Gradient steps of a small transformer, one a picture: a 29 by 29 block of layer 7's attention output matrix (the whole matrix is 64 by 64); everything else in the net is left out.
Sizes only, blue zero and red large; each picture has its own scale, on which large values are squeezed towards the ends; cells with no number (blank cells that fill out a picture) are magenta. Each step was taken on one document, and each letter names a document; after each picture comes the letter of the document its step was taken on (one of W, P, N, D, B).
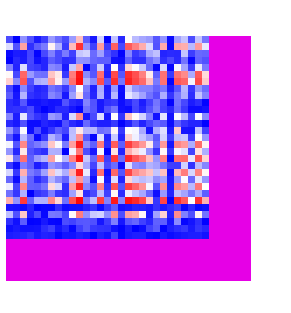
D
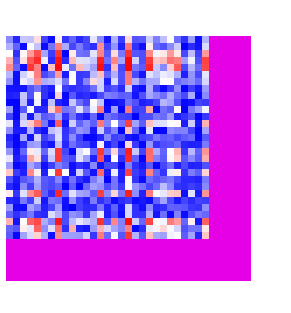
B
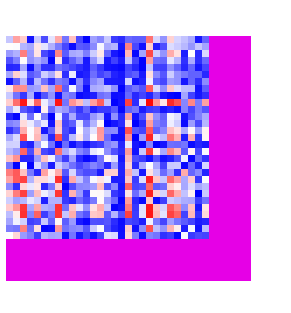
B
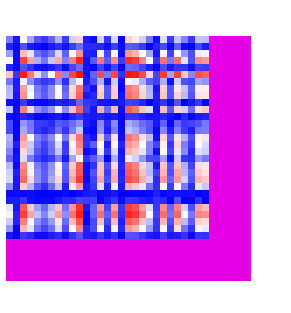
D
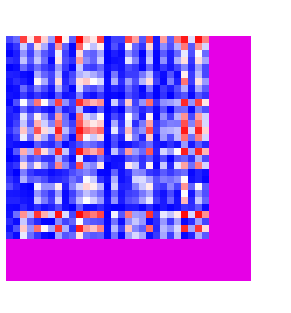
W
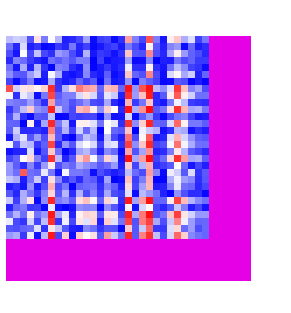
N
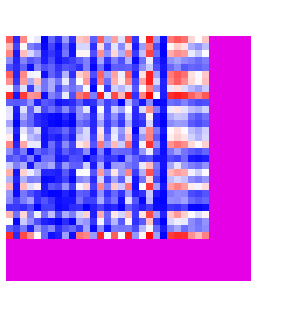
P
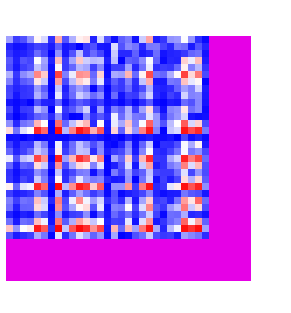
W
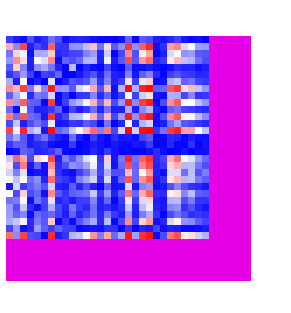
N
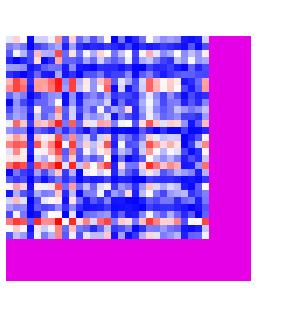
B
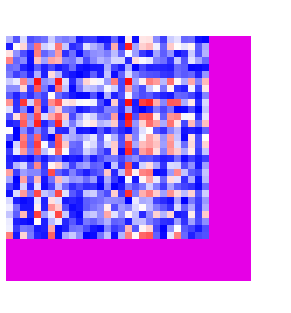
B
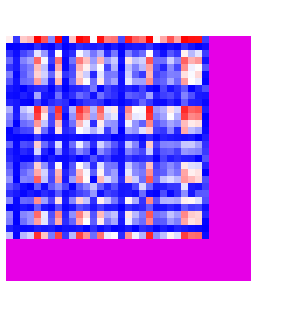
W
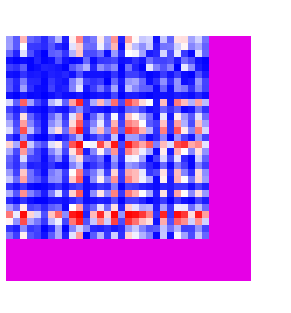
D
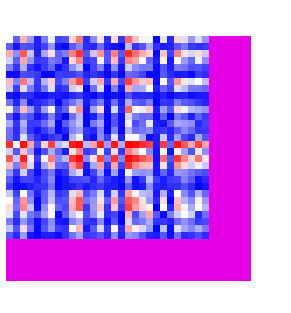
D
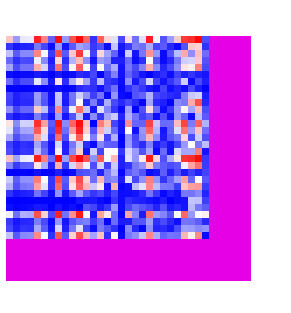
W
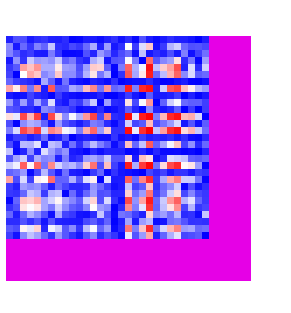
N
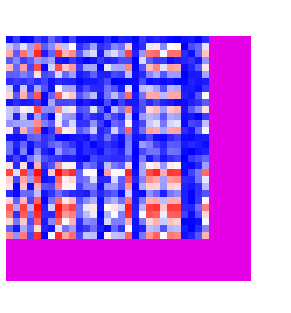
B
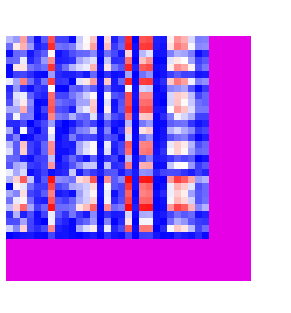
N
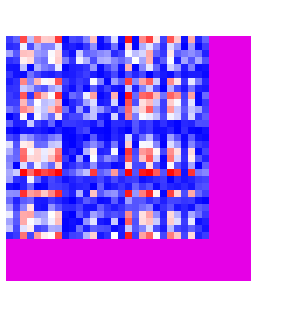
B
